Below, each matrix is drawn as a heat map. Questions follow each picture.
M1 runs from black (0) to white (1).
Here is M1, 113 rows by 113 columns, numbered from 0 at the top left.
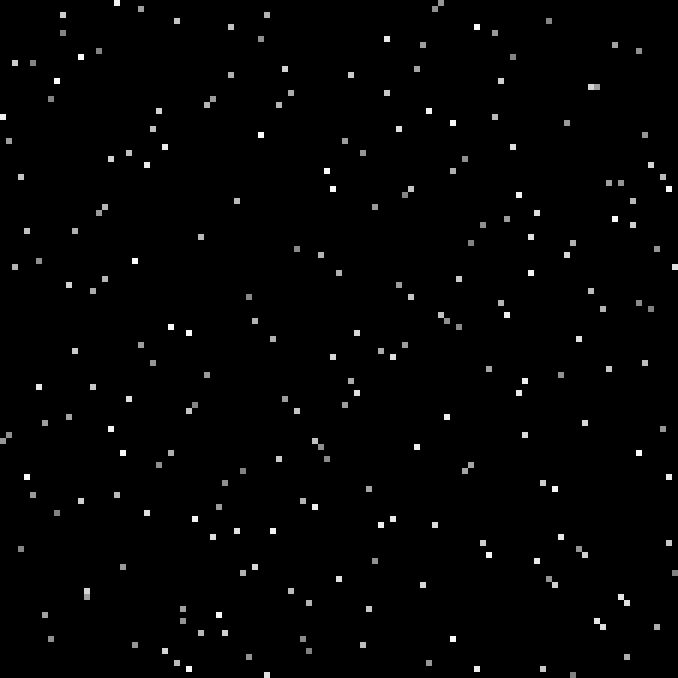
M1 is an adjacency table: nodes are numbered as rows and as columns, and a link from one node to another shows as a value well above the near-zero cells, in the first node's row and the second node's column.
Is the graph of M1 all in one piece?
yes
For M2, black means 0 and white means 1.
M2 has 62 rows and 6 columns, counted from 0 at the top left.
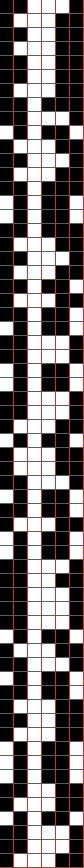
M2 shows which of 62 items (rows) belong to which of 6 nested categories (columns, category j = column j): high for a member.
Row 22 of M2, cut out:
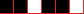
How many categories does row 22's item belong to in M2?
2
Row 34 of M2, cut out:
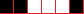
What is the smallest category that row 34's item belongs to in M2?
4
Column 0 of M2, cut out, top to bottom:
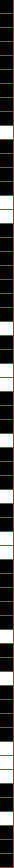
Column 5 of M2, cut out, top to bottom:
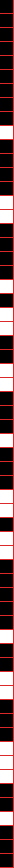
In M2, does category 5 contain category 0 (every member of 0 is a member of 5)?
yes
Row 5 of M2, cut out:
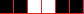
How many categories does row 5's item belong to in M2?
2
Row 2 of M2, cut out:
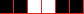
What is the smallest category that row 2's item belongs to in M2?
3
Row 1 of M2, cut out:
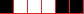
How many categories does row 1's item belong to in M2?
3
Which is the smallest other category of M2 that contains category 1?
3
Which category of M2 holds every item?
2
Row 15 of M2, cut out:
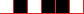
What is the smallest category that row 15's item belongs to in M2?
0
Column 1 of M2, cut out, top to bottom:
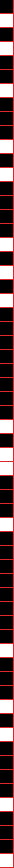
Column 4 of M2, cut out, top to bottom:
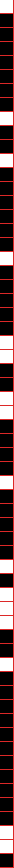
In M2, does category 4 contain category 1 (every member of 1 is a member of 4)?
no
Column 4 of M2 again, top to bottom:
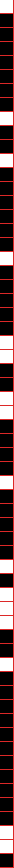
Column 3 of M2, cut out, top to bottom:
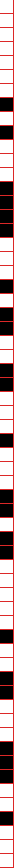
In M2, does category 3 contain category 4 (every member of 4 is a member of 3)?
yes
